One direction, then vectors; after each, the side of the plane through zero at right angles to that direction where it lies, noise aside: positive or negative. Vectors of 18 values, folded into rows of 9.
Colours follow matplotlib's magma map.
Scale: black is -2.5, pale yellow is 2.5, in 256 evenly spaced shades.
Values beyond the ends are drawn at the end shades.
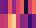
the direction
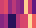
negative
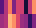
positive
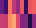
positive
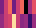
positive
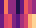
negative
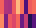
positive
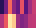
positive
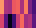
negative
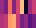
positive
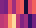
positive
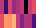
positive
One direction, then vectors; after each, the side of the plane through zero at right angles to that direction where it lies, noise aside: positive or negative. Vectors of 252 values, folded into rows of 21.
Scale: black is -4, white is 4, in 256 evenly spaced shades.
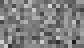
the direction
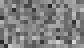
negative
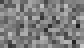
positive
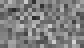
negative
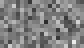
negative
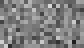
positive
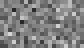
negative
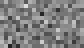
positive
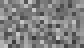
positive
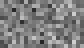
negative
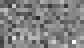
negative
